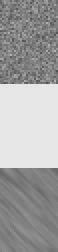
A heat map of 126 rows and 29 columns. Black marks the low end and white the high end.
It is made of 3 by 1 panels. Panel 1,1: middling, fine-grained. Panel 2,1: very high, flat. Panel 3,1: middling, slanting down to the right, faint in contrast.
